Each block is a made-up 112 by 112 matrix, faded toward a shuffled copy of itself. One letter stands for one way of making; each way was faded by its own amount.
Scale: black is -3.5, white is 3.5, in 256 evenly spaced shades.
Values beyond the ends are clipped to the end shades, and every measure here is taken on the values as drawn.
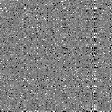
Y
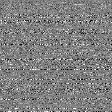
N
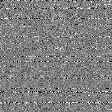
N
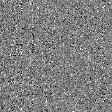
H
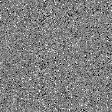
H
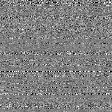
N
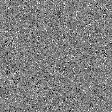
H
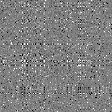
Y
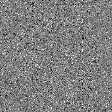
H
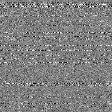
N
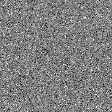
H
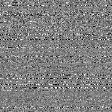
N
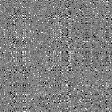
Y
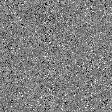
H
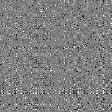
Y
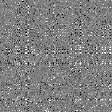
Y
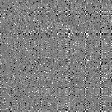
Y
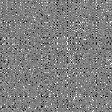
Y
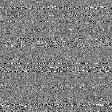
N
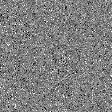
H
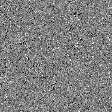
H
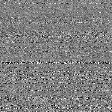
N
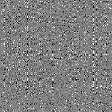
Y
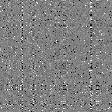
Y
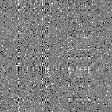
Y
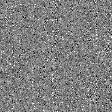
H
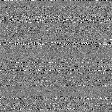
N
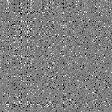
Y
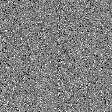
H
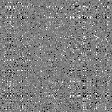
Y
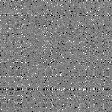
Y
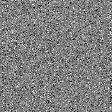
H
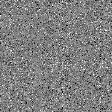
H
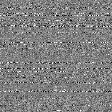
N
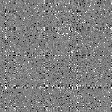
Y
